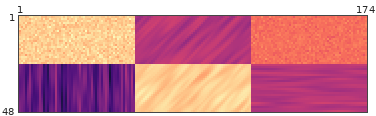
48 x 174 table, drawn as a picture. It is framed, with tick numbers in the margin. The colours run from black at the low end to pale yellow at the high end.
The table splits into 2 rows of 3 panels. Panel 1,1: very high, fine-grained, faint in contrast. Panel 1,2: middling, slanting up to the right, faint in contrast. Panel 1,3: high, fine-grained, faint in contrast. Panel 2,1: low, streaked downward. Panel 2,2: very high, slanting up to the right, faint in contrast. Panel 2,3: middling, streaked across, faint in contrast.
